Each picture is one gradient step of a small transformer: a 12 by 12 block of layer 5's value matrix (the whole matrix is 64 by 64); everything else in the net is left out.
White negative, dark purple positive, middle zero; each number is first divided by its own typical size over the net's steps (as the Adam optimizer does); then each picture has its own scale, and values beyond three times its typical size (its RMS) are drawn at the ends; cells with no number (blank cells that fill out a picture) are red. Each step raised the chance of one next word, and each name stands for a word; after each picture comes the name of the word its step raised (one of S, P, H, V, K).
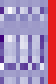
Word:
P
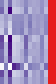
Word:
P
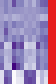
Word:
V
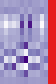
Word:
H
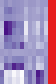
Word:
V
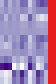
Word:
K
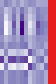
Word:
H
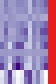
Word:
V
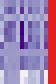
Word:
V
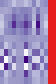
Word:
H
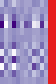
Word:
H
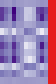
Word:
P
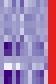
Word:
K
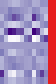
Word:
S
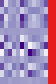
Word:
S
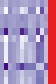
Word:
P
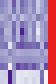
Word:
V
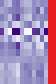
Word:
S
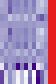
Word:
V
